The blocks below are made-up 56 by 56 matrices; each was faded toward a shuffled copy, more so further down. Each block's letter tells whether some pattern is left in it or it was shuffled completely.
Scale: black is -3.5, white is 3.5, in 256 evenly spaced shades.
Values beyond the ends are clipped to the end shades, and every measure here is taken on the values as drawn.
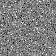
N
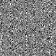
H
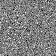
N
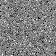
N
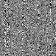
H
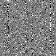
H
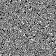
N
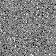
N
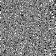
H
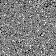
N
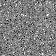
N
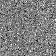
N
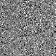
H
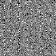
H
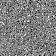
N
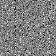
H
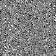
H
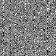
H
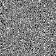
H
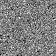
N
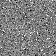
N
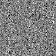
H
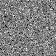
N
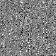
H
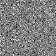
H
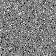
N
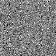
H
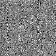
H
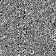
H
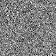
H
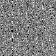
H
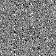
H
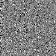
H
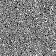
N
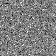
N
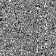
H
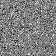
N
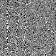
H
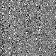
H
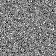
N
